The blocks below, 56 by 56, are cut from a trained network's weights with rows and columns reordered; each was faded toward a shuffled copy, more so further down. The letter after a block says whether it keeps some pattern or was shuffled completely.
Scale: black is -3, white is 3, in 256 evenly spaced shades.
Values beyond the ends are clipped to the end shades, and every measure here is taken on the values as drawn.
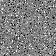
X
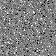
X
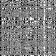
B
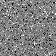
X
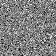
X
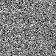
X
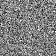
X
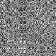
B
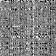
B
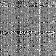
B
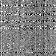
B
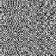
B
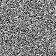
X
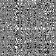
B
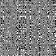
B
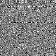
B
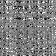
B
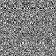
B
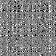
B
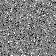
X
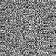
B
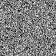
X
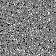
X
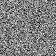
X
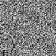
B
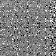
B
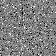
X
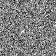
X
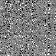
B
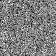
X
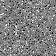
X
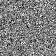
X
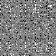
B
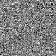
B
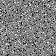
X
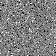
X
